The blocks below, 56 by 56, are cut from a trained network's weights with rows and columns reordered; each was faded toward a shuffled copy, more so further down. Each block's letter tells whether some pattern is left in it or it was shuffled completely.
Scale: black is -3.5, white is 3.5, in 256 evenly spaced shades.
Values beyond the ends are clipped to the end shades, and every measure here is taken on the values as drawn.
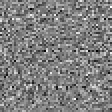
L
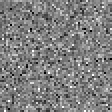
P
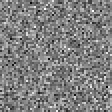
P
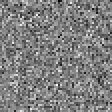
P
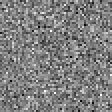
P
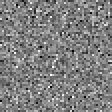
P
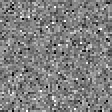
P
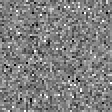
P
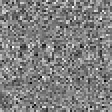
L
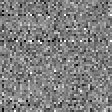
L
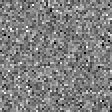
P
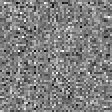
L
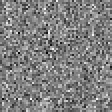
L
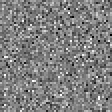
P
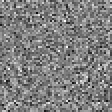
L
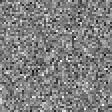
P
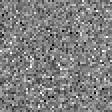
P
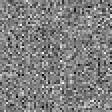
L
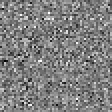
L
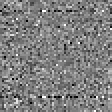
L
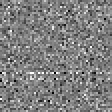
L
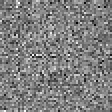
L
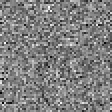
L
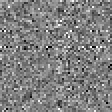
L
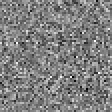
L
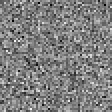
P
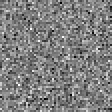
P
